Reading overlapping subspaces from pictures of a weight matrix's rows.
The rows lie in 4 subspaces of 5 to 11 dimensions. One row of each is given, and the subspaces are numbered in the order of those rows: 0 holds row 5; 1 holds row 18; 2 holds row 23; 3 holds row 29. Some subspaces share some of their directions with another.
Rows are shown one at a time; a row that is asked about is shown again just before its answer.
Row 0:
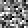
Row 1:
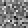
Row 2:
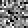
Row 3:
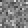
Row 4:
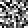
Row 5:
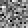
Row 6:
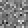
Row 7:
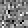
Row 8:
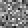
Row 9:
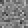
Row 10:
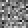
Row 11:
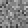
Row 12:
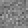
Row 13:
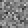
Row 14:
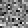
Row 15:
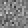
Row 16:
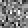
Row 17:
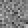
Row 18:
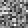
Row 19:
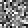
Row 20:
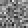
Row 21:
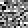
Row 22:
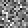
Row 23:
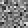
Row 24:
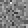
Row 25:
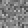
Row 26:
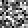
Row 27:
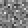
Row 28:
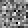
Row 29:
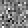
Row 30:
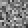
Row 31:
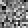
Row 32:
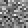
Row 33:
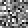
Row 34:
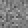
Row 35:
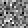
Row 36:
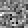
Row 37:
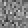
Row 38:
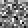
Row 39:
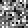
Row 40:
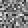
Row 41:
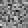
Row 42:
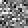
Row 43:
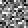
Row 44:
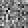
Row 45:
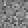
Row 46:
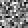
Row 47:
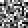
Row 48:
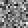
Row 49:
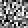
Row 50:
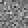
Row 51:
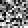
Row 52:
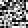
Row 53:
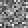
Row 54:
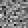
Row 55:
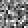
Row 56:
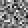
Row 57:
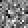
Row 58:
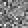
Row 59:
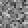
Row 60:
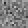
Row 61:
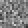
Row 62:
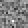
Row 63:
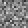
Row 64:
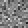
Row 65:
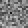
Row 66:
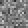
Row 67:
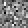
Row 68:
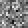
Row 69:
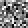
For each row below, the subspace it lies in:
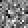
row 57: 3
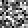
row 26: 3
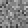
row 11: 3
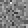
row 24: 0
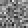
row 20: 0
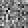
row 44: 3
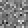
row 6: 3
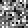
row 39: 2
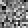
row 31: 2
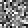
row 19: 0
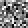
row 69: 2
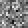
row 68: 3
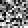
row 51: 0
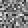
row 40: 2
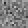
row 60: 2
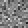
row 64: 0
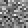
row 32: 0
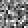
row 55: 3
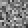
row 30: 0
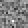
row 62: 3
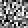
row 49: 1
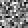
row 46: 3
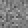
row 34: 0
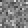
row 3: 3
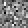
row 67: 2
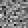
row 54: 0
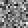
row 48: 2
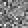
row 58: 0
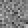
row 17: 0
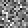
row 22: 3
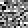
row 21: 2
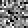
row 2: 3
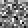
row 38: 0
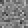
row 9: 3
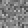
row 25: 3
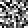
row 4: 3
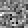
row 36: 3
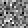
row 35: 2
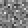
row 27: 2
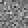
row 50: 2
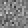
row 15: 1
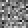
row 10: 3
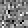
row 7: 3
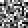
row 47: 3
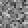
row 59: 3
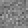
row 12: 3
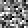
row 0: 3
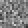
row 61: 0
